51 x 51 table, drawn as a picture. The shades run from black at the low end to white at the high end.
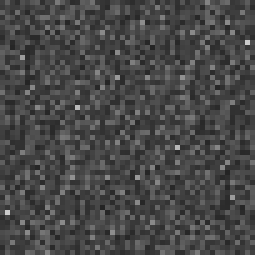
Slope: none. Average level on the scale: 30%. Histogram: skewed, a long tail of high values. Symmetry: a half turn. Odd rows or columns: none.
